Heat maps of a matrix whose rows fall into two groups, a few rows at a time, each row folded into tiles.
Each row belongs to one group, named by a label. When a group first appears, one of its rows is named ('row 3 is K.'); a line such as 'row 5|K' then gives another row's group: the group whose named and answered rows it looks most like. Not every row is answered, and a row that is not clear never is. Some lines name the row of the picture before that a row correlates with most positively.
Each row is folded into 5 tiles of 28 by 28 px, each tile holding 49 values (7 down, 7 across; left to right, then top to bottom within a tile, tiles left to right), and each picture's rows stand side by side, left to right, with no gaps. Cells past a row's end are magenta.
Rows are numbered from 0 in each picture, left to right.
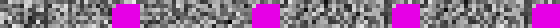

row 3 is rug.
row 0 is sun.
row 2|rug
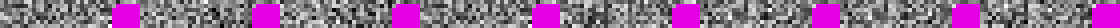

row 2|rug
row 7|sun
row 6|sun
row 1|rug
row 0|sun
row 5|sun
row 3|sun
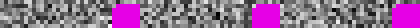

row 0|sun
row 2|rug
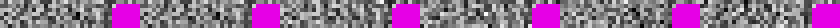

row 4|rug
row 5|rug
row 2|rug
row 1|rug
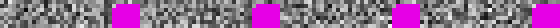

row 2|sun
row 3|sun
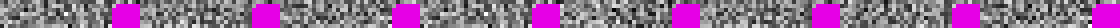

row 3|rug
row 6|rug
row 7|sun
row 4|rug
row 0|rug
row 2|sun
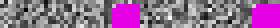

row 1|sun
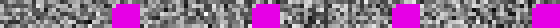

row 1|rug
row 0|sun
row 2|sun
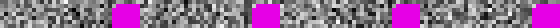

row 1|rug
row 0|rug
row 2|rug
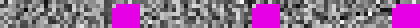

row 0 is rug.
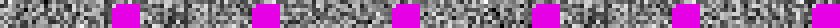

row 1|sun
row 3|rug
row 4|sun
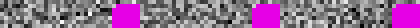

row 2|rug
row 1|sun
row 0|sun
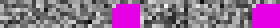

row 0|sun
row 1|sun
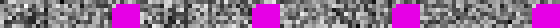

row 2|rug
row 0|sun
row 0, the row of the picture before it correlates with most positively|1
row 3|sun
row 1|sun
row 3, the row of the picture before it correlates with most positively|0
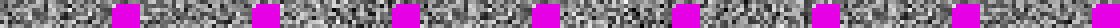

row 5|rug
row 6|sun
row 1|sun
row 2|rug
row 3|sun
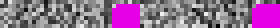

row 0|rug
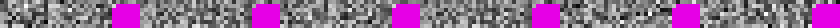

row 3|rug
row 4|sun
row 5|rug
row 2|sun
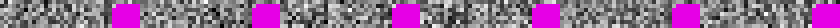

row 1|rug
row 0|rug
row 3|sun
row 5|rug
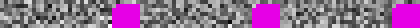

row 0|sun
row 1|sun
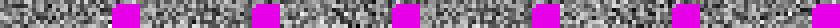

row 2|rug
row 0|sun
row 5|sun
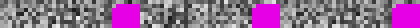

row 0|rug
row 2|rug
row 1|sun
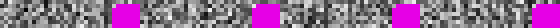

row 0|rug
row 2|sun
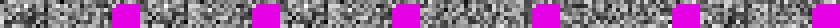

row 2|sun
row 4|sun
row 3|rug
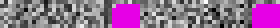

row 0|rug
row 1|rug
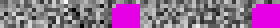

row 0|rug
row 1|rug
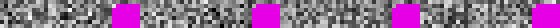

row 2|rug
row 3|sun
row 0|sun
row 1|rug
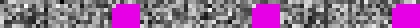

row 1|sun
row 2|sun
